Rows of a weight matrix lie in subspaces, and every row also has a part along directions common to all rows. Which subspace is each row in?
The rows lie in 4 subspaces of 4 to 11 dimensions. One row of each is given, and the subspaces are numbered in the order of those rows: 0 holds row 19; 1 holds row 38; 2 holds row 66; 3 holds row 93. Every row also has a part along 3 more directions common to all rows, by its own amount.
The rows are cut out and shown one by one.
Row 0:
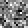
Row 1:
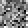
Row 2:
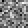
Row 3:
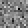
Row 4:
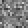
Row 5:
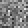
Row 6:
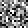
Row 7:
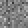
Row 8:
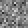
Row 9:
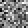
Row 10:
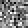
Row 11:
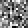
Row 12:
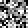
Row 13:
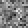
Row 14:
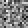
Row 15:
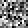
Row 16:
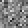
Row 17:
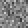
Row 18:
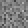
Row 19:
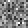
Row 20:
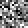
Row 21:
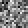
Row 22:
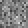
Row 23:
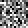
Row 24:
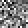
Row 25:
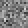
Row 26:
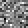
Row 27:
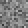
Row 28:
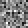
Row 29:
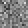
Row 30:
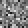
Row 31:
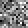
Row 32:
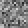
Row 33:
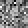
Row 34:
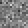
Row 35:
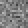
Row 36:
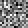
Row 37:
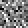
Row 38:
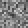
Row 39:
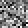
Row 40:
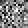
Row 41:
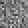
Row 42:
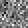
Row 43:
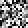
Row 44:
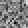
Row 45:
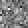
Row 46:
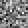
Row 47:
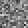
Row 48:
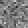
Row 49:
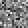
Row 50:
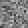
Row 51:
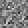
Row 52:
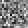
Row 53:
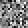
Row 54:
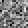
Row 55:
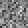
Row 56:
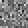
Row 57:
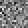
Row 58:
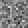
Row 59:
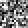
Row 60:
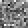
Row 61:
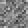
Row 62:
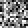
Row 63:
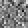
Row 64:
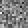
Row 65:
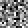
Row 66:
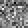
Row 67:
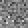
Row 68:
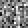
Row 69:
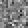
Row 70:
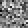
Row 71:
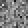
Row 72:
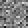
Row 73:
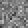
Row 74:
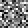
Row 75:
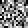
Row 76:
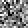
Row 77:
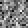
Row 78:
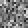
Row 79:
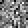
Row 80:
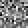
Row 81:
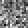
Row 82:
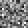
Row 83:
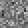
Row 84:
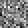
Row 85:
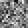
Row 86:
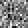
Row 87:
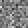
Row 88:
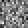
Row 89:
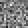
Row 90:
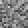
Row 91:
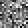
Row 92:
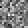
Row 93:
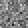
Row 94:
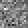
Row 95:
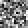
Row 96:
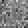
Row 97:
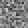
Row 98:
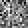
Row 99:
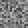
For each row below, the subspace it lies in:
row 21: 3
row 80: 2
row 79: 3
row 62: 3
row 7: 1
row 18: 3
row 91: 2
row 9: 1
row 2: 1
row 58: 0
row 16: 3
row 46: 1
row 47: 0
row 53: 0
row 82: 0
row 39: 0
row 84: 2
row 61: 1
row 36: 2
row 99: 1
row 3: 2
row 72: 1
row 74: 1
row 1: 1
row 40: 3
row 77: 3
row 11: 0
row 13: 2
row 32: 3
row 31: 0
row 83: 1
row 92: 2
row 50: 3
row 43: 0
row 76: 0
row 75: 3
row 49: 2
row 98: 0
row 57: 2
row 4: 2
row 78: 3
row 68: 2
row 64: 2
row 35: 2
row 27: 2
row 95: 3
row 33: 3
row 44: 3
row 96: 1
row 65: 2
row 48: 3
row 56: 3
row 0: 2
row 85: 3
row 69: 1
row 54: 1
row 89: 3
